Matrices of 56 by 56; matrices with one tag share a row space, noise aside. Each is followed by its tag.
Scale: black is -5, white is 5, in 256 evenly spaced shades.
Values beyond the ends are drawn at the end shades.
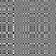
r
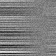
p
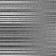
p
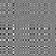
r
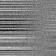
p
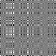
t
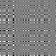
r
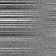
p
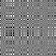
t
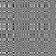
r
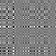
r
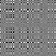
t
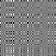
t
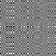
t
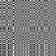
r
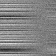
p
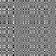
r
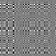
r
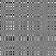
t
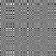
t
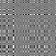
r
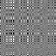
t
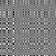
r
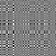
r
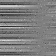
p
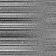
p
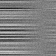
p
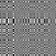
r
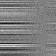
p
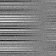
p
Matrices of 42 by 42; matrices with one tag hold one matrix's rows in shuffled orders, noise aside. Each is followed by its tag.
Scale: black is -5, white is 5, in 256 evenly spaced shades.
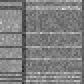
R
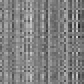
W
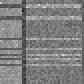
R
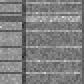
R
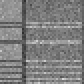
R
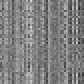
W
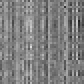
W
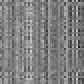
W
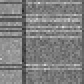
R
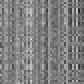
W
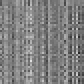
W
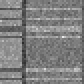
R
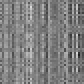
W
